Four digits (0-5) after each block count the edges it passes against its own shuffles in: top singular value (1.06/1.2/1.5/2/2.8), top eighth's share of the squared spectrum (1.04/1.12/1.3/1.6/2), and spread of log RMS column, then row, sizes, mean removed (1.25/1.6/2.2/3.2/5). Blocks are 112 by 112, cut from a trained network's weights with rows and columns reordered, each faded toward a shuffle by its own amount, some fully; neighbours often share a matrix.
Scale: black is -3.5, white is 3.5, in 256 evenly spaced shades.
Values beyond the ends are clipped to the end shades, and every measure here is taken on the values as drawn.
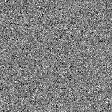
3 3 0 1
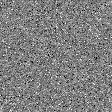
0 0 0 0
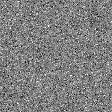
0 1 0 0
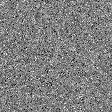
0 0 0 0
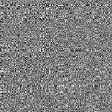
4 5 3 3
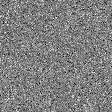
0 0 0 0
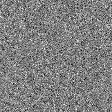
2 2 0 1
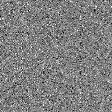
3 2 2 0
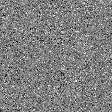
2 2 1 0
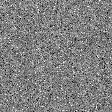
0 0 0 0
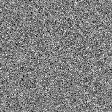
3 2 1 1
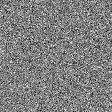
2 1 0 0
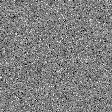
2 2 0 0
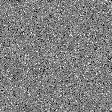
0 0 0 0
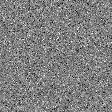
1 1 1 0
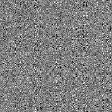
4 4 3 2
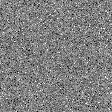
1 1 0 0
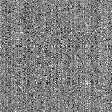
3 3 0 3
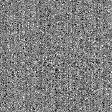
3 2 0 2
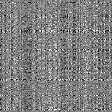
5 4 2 4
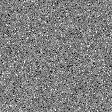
0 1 0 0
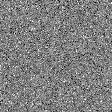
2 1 0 1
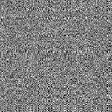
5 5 3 3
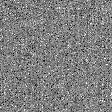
2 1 0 1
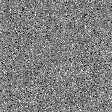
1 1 0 0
